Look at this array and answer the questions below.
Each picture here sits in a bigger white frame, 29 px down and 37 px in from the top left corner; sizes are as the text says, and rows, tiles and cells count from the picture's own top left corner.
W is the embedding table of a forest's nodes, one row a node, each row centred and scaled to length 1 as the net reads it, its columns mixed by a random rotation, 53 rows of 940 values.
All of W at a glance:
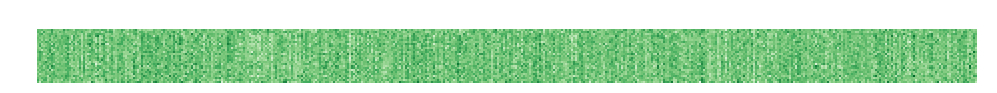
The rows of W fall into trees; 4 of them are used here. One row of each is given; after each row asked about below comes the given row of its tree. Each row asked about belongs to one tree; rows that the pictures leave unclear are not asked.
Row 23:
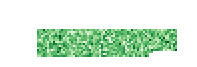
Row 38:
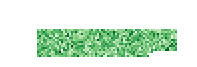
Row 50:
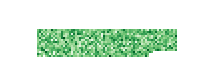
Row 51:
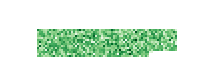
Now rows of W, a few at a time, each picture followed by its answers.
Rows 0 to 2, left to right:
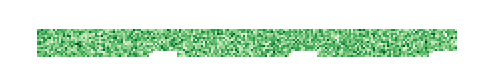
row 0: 38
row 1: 50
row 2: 51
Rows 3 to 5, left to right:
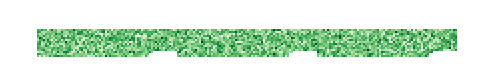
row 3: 50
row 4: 38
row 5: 23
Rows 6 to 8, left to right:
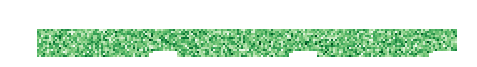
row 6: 23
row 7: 23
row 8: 51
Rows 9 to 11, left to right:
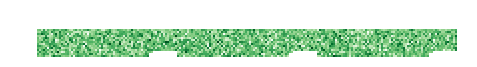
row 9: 23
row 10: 51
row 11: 23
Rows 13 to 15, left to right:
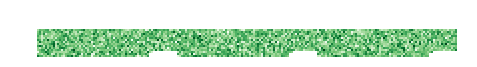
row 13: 51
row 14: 23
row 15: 23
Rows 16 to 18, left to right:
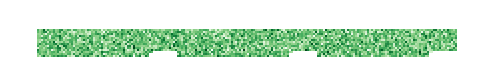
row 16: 23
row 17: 38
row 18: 51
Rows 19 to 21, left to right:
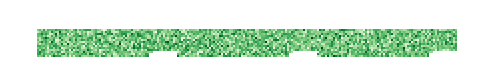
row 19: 23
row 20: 51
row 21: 23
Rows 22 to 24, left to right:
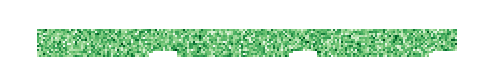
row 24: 38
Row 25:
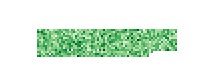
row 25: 38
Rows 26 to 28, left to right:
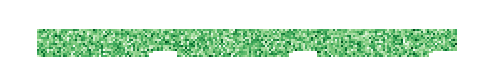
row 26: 23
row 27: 51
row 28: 38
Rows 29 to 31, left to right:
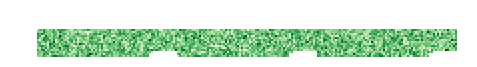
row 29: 23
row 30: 23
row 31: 38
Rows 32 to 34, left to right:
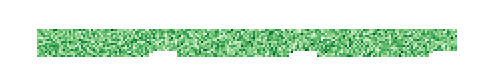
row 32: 51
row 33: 38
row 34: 51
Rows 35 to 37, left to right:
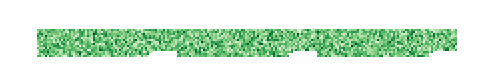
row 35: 51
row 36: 38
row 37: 38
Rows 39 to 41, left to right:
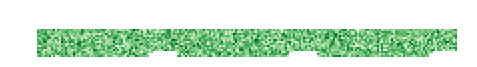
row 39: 38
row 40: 51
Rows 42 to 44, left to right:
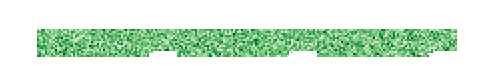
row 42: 38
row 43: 51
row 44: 38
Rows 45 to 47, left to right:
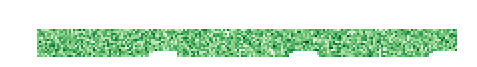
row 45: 51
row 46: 23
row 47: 23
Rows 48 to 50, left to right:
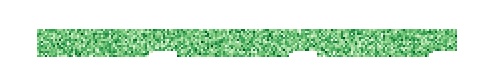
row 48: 51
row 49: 38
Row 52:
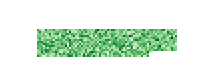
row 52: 51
